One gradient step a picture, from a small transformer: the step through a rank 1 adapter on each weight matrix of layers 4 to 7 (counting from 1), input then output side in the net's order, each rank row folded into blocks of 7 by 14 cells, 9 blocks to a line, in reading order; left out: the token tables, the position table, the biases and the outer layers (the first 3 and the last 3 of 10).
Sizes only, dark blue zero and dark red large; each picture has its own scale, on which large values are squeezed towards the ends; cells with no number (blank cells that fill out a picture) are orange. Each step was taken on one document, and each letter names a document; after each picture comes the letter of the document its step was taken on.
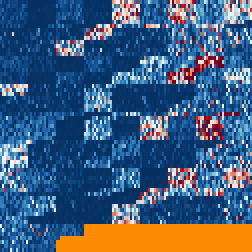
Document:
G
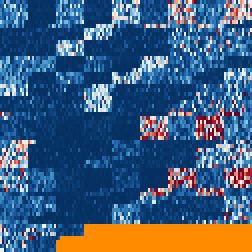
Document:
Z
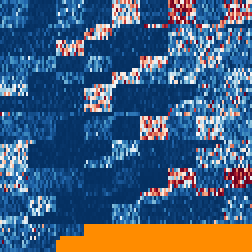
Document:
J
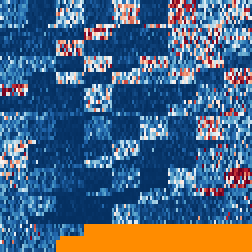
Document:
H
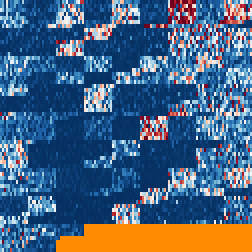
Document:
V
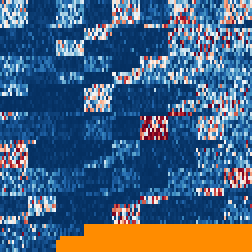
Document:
V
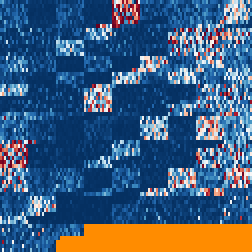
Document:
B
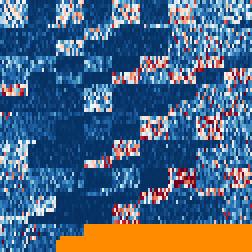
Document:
Z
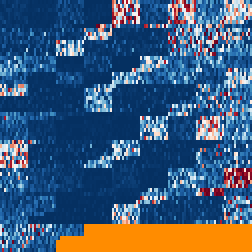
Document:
B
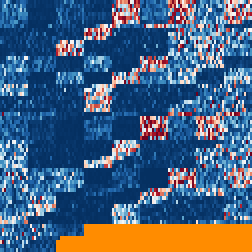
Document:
Z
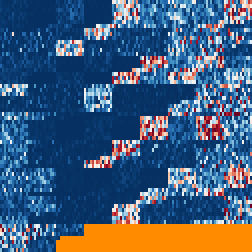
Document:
G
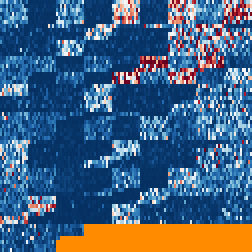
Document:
J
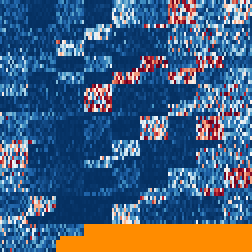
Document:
B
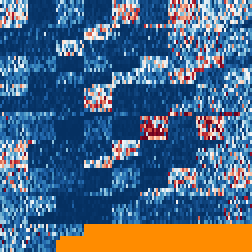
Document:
H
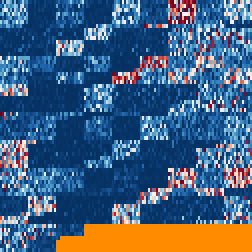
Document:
V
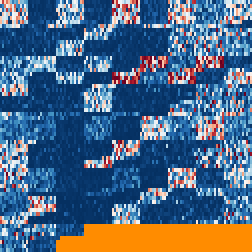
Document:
Z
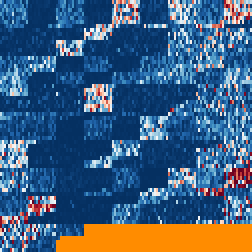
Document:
J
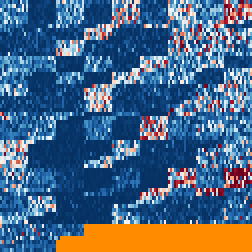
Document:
Z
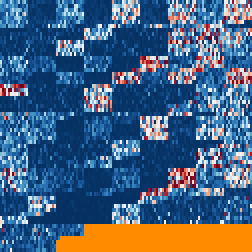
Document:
H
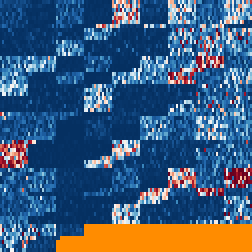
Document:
J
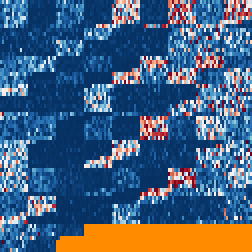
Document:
J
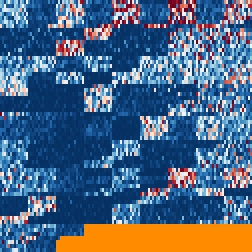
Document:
V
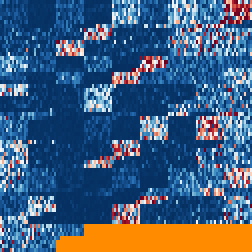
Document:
B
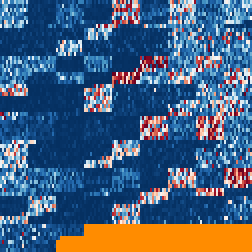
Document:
V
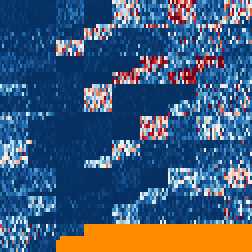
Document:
G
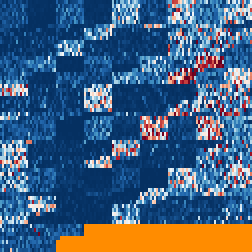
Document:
G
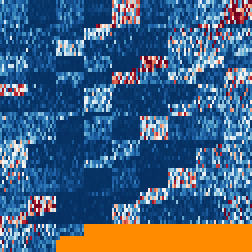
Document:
B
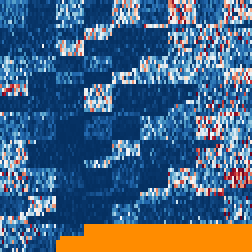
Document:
J
